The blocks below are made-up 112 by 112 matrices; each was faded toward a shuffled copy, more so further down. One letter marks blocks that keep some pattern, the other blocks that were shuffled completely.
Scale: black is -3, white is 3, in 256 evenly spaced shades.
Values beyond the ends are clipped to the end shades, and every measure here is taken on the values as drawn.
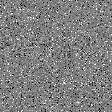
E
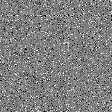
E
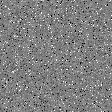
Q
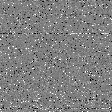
E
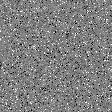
Q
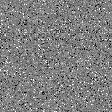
E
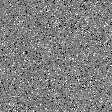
Q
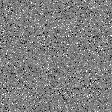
E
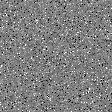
Q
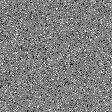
Q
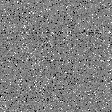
E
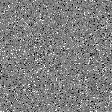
E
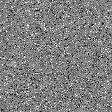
E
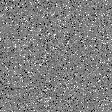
E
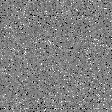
E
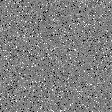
E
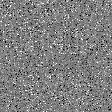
E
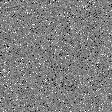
Q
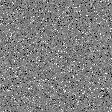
Q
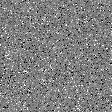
Q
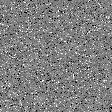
Q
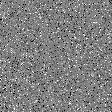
Q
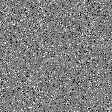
E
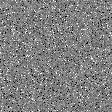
Q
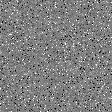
Q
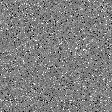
E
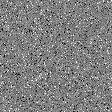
Q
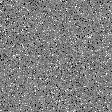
Q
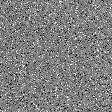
Q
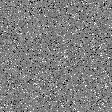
E
